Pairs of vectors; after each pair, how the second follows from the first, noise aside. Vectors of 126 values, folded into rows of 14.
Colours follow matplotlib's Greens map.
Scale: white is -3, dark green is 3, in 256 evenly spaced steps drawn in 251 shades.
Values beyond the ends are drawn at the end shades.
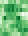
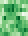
copied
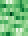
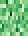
sign-scrambled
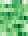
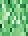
shuffled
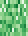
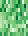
sign-scrambled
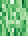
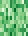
shuffled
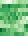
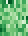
sign-scrambled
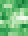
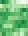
wrapped around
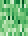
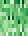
copied
